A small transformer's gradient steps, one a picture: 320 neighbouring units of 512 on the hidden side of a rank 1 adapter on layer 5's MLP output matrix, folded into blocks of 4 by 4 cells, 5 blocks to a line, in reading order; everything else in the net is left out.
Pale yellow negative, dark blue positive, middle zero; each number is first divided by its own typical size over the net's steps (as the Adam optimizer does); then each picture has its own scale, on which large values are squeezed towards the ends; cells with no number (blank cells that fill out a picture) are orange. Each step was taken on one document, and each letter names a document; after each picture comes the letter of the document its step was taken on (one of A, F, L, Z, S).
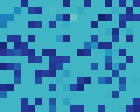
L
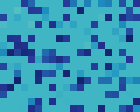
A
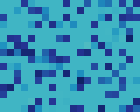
A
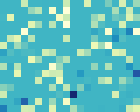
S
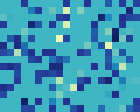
L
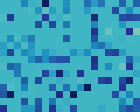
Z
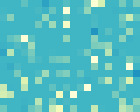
Z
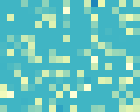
Z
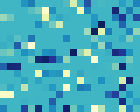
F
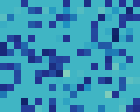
L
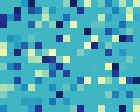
A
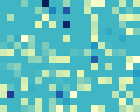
Z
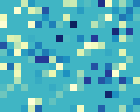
A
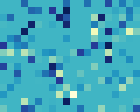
S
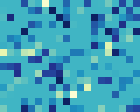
S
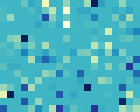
Z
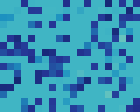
L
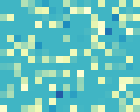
F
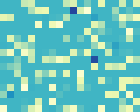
F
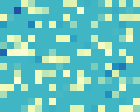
A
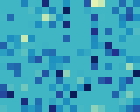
Z
